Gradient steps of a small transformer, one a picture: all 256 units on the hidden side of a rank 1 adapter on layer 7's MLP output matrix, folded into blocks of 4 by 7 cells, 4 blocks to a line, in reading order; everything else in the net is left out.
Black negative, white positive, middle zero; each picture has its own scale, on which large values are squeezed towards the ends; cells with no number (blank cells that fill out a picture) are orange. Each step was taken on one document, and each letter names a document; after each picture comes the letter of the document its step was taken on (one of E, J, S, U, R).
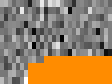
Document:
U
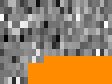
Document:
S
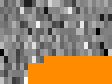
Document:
U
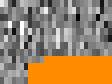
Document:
S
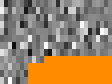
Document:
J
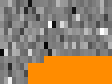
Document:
J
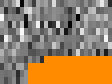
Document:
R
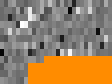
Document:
U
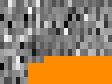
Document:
R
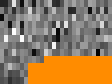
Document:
S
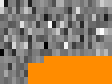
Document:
J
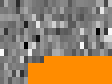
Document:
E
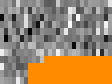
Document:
R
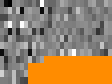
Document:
U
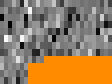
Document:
R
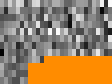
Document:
R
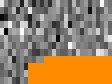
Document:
S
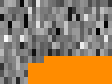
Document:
R
